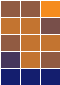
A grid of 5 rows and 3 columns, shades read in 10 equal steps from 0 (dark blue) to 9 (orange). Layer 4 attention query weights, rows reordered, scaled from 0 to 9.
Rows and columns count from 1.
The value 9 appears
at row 1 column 3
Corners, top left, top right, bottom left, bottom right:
5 9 0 0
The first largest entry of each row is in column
3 1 2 2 1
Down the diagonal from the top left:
5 7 7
